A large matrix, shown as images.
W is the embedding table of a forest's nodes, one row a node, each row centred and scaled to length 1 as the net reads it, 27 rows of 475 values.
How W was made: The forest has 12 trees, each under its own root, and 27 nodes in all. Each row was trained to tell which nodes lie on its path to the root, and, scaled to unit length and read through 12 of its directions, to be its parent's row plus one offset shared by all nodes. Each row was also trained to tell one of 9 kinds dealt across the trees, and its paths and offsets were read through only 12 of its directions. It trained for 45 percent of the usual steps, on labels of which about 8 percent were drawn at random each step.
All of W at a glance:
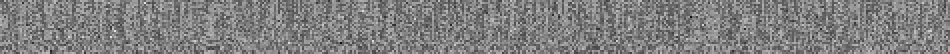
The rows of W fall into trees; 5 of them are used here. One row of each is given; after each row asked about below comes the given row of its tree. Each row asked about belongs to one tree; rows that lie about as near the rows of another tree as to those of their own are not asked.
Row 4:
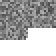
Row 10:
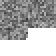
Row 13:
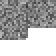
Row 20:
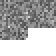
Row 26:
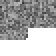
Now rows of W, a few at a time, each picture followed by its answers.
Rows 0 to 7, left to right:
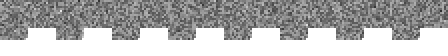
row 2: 4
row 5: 4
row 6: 26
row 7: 13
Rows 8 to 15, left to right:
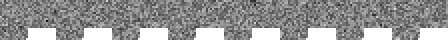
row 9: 13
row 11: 13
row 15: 10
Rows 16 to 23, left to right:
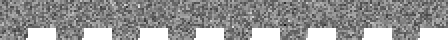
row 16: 26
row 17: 10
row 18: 26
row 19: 26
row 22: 10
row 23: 20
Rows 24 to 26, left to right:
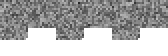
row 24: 20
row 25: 13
